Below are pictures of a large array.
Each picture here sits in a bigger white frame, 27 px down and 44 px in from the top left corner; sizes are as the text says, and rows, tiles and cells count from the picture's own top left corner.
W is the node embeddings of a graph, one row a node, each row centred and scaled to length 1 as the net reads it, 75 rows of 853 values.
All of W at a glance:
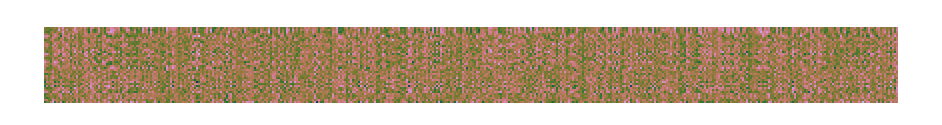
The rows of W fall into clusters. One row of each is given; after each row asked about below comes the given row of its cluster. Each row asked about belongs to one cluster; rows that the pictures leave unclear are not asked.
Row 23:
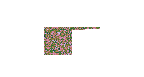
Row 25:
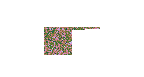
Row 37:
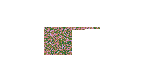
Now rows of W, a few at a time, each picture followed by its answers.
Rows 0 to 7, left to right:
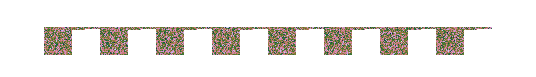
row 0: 25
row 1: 25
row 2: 25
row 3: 25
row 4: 25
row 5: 25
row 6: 23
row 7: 25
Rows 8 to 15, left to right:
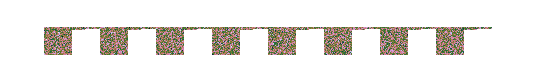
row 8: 23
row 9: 23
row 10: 23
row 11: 37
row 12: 25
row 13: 37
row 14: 25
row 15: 23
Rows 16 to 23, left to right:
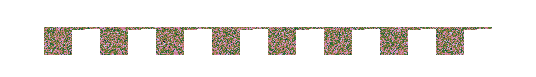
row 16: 25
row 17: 23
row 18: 23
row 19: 37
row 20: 23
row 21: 25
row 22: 25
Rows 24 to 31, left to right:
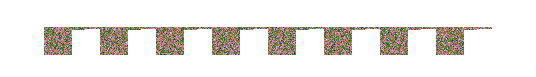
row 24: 25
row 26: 23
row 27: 23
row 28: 25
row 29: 23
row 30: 25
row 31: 37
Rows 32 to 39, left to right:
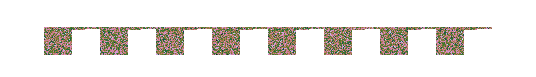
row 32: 23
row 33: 25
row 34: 23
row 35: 23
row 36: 23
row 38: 23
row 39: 25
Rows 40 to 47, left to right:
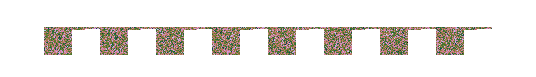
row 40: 25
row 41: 25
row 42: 37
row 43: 25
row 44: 37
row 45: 23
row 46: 37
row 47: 25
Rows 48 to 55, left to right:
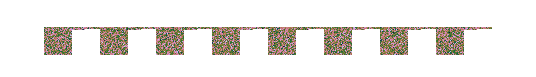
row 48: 37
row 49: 23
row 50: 23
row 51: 37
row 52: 25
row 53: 37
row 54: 37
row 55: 37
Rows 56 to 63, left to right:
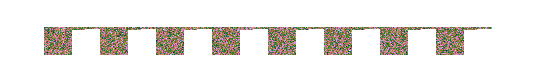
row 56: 25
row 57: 23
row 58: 37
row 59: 37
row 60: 25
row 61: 25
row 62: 25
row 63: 23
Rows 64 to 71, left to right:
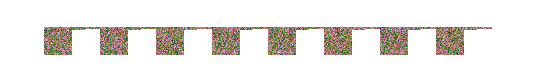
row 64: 23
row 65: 23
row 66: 37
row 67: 25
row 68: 25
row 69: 37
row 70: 25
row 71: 37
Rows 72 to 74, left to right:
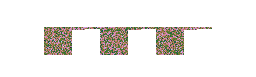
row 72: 37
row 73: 23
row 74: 37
